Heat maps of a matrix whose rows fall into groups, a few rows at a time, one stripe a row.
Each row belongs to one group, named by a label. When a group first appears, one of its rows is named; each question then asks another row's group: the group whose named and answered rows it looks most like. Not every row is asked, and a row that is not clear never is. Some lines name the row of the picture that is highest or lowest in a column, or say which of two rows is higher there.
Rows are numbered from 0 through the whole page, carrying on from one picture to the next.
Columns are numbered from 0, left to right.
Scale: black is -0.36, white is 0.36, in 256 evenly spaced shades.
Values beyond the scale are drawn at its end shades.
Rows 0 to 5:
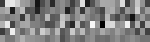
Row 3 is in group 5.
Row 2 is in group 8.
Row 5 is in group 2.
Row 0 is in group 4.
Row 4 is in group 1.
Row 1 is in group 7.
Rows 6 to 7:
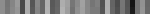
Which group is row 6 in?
8
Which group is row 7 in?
8
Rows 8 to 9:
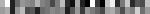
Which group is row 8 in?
5
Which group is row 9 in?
7
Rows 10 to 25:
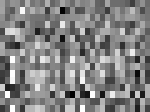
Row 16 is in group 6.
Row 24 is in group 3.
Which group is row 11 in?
2
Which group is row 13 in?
8
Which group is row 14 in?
4
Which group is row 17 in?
2
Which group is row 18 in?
1
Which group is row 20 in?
1
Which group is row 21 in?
1
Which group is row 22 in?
6
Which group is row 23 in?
5
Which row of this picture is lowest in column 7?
14
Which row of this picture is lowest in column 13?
23
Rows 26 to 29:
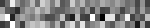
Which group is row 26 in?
1
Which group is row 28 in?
5
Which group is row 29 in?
1
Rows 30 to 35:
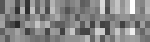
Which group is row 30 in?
2
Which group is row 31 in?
2
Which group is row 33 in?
6
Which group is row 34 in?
2
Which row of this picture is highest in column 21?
35
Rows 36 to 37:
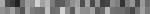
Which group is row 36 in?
6
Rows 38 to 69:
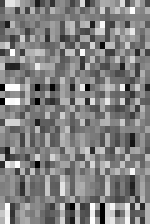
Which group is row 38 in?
4
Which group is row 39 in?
2
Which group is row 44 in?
5
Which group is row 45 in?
1
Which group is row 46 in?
2
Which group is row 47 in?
6
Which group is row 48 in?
3
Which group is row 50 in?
4
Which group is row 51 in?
8
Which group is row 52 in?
4
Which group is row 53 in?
3
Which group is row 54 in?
8
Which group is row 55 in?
4
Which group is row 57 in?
8
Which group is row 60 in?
6
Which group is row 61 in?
4
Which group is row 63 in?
8
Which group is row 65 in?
8
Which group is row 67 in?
5
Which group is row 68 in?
5
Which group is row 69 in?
5
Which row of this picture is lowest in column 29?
50
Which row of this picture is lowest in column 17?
50
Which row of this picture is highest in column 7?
47
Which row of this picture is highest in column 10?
60
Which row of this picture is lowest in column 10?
50
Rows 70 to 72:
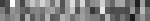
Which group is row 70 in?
1
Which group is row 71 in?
3
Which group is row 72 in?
8
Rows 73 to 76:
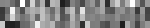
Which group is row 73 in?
2
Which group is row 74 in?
1
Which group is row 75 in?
1
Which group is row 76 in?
6
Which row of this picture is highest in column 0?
76
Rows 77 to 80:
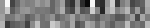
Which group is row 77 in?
5
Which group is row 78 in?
5
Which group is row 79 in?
3
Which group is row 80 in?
6
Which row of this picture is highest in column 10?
80
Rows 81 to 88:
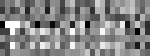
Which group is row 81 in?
2
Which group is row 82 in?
2
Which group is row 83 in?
3
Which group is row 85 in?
1
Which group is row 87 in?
1
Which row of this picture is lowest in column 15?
82
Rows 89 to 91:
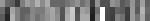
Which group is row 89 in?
6
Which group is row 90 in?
3
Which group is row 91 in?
3
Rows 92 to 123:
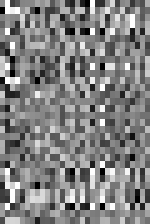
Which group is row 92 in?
5
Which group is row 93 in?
4
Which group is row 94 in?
2
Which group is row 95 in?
2
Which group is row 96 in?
5
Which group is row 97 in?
8
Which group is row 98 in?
1
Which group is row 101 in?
5
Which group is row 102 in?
7
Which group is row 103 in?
4
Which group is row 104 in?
3
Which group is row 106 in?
8
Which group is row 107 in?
3
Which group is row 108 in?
2
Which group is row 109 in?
3
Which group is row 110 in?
6
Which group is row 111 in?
8
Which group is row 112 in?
6
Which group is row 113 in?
6
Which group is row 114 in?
8
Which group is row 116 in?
5
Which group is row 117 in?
5
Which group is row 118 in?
4
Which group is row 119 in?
1
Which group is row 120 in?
1
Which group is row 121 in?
5
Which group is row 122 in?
6
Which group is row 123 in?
4
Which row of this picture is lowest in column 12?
94
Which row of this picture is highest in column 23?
94
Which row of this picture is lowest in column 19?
92
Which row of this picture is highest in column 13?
120
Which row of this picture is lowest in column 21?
94
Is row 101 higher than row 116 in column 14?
Yes
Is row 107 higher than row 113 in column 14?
Yes
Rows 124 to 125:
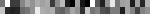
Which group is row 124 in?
5
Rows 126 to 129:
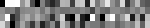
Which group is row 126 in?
4
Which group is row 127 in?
6
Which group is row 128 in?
5
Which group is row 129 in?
7
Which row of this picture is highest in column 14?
127
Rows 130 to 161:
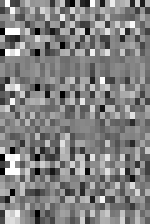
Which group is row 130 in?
5
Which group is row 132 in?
8
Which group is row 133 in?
2
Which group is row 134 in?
4
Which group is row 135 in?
6
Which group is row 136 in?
2
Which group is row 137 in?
4
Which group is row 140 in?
6
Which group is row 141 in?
3
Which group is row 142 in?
4
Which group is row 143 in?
2
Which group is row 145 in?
5
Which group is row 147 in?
8
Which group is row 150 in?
8
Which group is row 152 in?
4
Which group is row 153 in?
1
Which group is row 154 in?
4
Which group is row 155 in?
8
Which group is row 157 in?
7
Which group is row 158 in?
3
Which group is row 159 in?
8
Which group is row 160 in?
4
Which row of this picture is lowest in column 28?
130
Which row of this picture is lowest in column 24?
135
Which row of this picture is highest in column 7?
135
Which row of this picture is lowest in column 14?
130
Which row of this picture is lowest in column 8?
151
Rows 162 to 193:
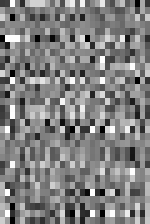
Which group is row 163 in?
3
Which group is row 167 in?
4
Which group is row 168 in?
3
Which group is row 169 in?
8
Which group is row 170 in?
3
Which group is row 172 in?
7
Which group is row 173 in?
1
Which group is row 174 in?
7
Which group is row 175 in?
3
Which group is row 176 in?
8
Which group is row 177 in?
1
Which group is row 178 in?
1
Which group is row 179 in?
2
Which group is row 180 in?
5
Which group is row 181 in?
7
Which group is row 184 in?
8
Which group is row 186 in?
2
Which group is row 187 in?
2
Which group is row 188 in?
6
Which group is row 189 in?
5
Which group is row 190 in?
6
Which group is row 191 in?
7
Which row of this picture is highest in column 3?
167
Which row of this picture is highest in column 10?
188
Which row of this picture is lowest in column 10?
167
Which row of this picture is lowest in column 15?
179
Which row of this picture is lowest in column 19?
189
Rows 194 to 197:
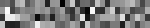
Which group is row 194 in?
2
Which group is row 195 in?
5
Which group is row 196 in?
4
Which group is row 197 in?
6
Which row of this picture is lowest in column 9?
194
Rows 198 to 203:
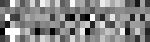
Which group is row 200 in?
5
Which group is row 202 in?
4
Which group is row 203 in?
1
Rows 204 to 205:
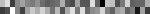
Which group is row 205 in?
1
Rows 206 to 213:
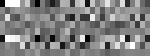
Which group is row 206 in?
4
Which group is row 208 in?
5
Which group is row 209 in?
3
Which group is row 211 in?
4
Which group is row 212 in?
2
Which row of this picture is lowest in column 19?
209
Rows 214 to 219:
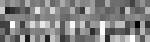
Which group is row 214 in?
8
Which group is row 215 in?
6
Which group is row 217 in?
1
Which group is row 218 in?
3
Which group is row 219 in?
2
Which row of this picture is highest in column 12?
214
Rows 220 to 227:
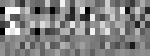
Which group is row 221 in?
4
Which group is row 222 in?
5
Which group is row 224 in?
4
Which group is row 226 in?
8
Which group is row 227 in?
6
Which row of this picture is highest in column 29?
222
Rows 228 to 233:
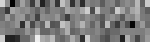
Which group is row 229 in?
3
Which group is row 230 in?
7
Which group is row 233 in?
6
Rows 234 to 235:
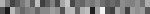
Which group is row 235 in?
3
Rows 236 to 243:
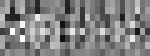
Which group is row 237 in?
7
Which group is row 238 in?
6
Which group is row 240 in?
1
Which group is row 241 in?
2
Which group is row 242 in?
6
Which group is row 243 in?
7
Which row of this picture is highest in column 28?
240
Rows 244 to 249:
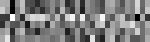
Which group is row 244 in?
7
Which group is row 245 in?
7
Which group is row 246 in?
1
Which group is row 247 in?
2
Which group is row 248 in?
7
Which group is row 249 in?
5
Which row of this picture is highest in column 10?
247
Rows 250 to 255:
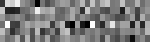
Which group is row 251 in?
6
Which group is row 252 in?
3
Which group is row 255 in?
8
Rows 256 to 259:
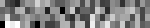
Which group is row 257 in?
2
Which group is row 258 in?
5
